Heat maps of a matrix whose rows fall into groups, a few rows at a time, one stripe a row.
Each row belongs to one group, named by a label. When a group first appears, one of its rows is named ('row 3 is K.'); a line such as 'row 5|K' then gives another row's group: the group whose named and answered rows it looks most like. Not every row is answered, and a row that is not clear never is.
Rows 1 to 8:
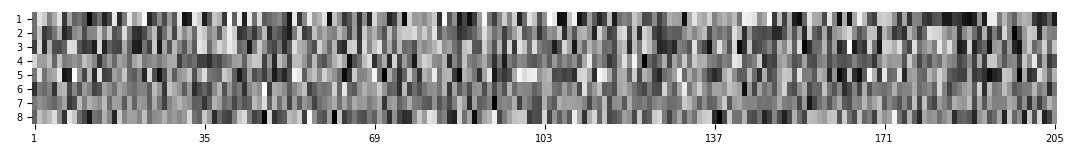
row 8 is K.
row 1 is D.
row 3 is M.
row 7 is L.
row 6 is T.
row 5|M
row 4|T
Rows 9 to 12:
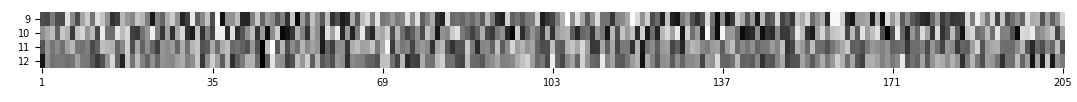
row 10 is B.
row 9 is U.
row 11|L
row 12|K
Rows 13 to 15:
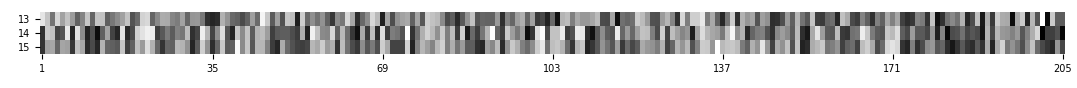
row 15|D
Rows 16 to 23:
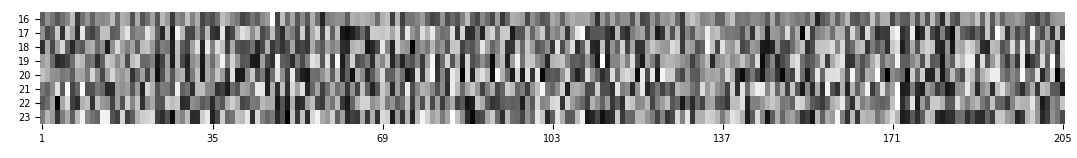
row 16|L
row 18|B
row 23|D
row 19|B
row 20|B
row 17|D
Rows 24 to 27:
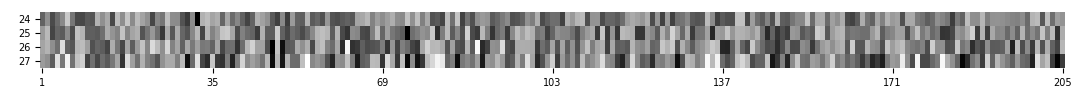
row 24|U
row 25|B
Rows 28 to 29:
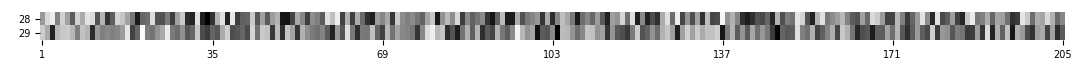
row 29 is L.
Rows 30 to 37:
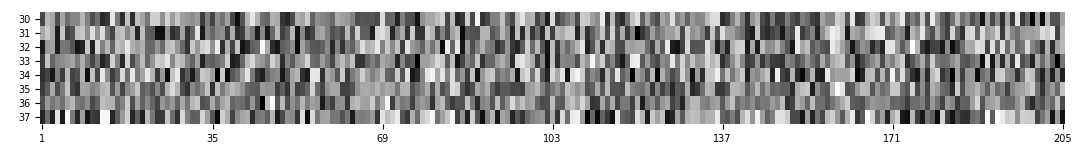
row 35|U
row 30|K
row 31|B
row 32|U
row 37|D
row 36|L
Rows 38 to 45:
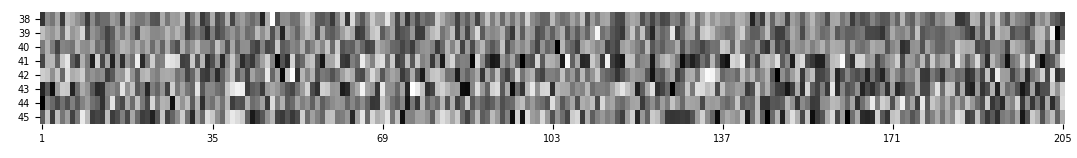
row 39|T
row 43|M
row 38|T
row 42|T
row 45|M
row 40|B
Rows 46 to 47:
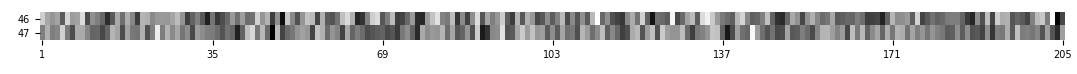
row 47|K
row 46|T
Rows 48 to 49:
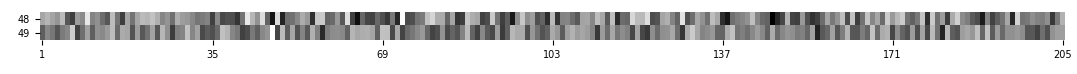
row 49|L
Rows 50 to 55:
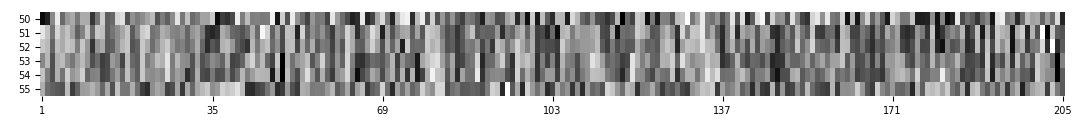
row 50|D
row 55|M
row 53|K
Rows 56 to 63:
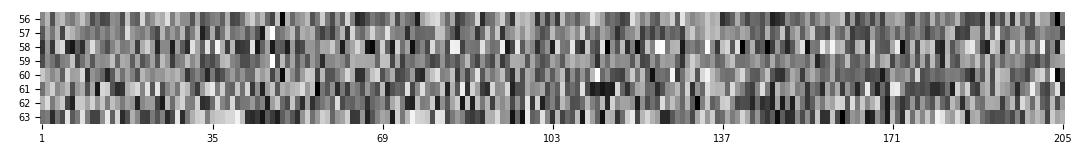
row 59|L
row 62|B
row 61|D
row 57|T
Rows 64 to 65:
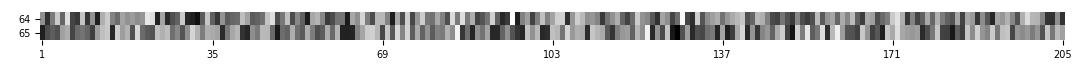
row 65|U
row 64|D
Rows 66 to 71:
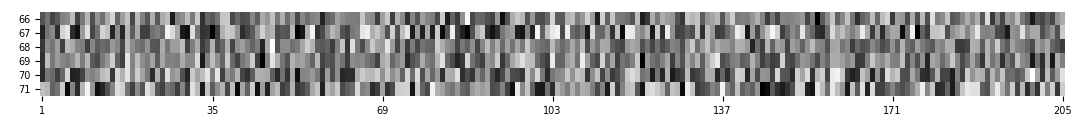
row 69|K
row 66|L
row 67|U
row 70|U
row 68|T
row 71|B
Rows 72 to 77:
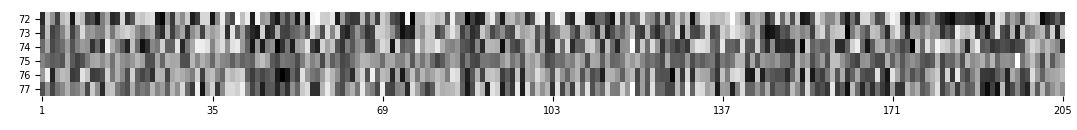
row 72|D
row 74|M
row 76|M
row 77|M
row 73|B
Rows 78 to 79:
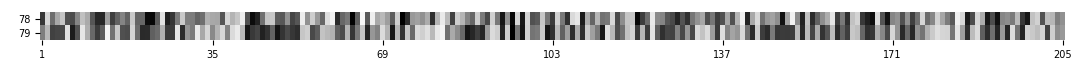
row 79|M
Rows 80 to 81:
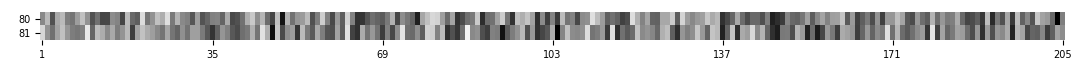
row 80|K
